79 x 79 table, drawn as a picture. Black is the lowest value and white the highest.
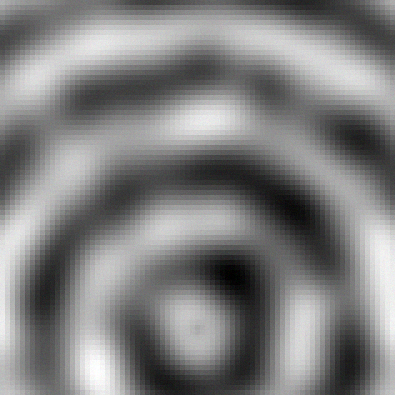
Rings: centred on the bottom middle. Lone odd cells: none. Ninth with the lowest average: bottom middle.
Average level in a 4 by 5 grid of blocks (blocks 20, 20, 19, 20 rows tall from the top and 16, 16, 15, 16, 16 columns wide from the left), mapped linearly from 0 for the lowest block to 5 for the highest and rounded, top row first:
5 4 3 4 4 | 4 3 4 2 2 | 4 4 3 0 5 | 4 4 3 3 3
